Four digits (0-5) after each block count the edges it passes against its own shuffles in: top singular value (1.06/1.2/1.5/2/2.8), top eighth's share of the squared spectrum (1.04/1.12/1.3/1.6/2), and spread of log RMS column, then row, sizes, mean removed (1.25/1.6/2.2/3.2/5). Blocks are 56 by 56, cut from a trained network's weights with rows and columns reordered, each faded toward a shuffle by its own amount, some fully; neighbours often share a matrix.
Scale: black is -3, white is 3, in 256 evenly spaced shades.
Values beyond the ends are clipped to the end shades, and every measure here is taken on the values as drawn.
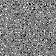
3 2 0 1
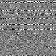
4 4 0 3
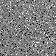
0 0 0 0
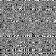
4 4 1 3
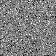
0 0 0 0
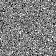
0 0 0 0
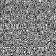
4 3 1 2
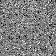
2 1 0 0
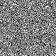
1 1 0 0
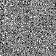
2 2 1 1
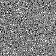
1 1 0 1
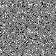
3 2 0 2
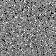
1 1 0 0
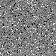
0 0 0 0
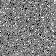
1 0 0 0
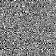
3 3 0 2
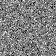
0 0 0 0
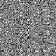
3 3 1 2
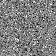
0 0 0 0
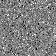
0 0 0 0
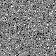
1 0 0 0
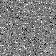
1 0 0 0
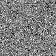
0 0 0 0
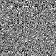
3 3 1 1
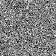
1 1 0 0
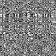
4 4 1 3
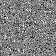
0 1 0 0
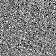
1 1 0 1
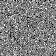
1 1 0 0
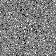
0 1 0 0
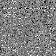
3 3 0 2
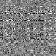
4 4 1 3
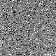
2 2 0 1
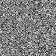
2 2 0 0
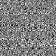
3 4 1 3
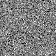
1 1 0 0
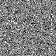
1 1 0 0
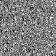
3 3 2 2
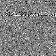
2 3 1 2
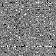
2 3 1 2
